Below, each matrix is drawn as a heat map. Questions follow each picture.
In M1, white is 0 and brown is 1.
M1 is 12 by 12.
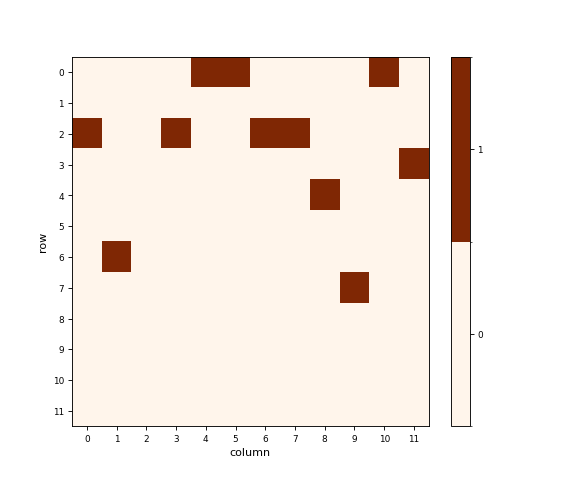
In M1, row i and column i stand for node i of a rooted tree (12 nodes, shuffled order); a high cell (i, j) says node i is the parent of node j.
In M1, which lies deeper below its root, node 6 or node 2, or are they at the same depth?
node 6
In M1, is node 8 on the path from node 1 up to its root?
no
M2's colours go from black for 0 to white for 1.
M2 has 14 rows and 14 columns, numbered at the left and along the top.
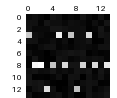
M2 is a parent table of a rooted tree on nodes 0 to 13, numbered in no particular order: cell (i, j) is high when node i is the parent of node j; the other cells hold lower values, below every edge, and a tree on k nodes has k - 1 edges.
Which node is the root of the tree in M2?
12
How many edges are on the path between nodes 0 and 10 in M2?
2
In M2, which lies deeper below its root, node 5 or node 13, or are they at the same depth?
the same depth
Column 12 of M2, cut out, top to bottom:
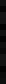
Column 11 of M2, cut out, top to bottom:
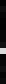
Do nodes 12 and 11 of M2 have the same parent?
no
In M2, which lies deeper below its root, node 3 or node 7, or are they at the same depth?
node 7
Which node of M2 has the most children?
8
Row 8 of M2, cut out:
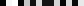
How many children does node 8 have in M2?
7
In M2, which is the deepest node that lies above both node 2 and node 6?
8
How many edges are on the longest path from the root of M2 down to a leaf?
2
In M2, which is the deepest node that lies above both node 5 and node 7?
3
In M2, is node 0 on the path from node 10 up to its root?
no
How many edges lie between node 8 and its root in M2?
1
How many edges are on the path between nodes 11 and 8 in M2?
1
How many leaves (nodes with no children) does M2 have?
11
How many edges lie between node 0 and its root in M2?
2
